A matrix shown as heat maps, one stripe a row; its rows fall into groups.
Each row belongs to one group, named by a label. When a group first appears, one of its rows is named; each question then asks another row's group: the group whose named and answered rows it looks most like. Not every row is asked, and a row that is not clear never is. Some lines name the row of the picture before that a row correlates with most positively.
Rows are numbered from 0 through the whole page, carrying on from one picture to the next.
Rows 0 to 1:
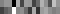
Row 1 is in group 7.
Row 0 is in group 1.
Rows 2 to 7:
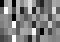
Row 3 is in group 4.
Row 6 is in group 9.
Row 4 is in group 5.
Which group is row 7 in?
7
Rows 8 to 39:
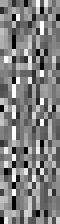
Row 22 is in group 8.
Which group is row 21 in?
7
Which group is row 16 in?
4
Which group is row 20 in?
7
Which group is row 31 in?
4
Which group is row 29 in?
4
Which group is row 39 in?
1
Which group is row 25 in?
8
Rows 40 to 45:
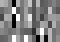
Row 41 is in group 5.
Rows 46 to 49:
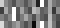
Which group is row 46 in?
8
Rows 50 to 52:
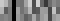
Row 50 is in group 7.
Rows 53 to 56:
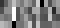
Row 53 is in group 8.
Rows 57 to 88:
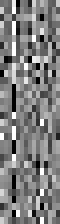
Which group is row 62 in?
9
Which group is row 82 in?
1
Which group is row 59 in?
9
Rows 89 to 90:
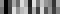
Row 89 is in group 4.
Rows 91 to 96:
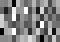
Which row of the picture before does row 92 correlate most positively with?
90
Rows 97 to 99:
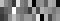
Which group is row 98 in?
7
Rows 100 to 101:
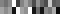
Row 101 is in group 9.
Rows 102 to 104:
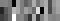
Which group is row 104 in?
7
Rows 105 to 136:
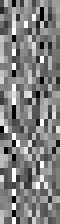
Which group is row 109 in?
7
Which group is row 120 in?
1
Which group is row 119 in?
7
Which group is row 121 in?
1
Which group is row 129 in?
7
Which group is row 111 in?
9
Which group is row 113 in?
8
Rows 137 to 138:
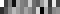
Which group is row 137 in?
1
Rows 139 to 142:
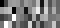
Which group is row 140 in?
4
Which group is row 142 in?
4
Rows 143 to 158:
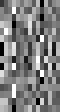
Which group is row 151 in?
4
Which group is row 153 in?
8
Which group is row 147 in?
4
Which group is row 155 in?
7
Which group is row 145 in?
9
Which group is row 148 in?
8
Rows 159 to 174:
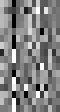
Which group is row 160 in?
4
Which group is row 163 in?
9
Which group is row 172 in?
4
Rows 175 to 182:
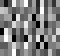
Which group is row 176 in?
8
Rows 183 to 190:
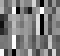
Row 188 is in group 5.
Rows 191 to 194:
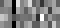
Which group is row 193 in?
8
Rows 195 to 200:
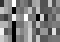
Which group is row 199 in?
1
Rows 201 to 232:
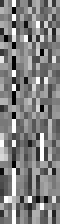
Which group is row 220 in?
8
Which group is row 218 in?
5
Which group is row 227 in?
7
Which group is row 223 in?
8
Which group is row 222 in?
8
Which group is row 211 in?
5
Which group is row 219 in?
5
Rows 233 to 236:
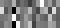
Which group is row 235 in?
5
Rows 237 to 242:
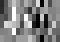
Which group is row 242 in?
9
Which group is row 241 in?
5
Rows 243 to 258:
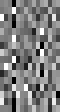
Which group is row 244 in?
5
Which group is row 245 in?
1
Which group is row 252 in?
4
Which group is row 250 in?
8
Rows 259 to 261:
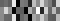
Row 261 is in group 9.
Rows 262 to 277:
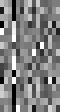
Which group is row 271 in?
7
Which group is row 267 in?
5
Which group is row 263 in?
1
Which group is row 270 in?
5
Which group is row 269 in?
9
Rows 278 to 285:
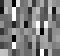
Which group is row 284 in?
7
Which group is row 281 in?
4
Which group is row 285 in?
8
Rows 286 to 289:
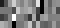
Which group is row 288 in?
7
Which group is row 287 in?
9
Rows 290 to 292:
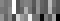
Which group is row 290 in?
5
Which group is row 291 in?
5
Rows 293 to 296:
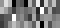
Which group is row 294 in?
8
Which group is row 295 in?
7
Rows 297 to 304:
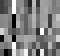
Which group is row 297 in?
7
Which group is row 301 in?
8
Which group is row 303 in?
5
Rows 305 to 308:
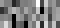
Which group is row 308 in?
4
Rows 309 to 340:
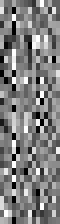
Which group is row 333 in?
4
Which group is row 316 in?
7
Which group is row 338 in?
8
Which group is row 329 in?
5
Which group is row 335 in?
1
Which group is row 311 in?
5
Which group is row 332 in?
7
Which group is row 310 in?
1
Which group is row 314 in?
4
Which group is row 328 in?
1
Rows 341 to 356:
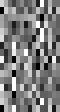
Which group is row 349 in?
1
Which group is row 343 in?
9
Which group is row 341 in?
8
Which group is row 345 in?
8
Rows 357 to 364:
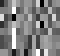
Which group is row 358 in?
5
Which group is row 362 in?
7
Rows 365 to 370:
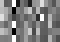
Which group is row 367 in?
8
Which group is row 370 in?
5
